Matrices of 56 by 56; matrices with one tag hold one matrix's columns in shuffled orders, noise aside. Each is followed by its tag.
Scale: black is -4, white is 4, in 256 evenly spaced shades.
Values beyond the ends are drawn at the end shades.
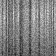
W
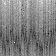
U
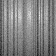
W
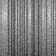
W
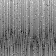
U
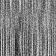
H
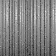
W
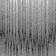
U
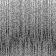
U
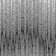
U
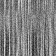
H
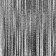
H
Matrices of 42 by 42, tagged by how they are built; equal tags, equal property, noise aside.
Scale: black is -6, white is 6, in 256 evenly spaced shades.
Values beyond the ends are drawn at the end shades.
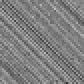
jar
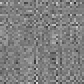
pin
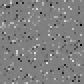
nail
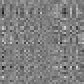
pin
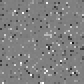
nail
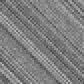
jar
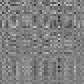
pin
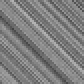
jar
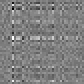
pin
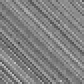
jar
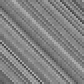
jar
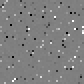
nail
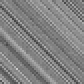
jar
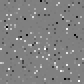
nail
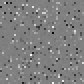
nail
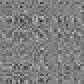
pin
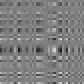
pin
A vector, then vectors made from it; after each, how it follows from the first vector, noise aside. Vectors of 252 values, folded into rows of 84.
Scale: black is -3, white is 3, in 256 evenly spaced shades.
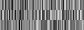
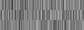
shrunk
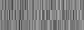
shrunk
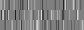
partly zeroed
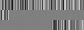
partly zeroed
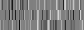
partly zeroed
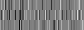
partly zeroed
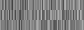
shrunk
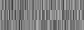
shrunk
